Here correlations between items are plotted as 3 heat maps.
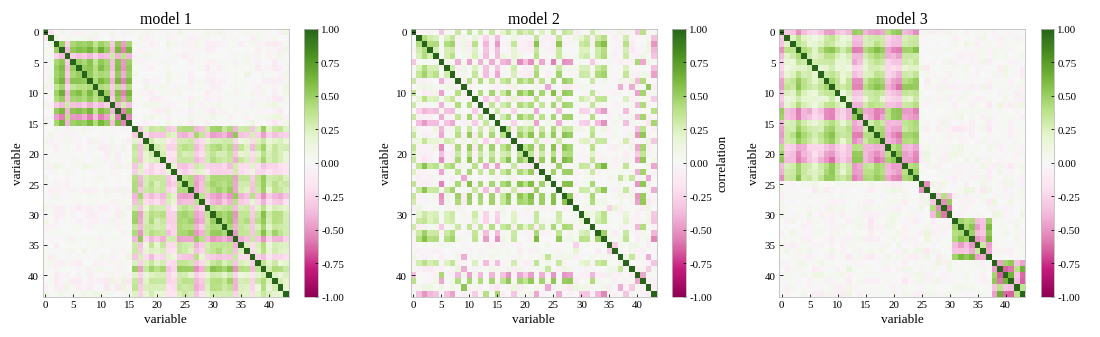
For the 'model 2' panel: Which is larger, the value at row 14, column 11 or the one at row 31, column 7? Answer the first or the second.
the second
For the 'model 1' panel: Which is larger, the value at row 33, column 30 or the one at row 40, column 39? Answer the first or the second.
the first
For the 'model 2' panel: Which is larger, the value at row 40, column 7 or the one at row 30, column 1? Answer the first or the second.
the second
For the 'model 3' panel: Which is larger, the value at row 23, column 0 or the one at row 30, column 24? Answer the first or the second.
the second
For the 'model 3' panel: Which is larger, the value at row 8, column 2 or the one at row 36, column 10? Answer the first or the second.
the first
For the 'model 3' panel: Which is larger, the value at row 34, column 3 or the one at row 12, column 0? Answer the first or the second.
the first
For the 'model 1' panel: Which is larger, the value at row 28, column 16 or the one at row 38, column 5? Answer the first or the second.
the second
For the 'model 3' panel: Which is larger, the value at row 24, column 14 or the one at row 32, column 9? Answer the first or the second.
the second
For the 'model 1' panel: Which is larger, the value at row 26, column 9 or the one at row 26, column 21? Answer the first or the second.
the second
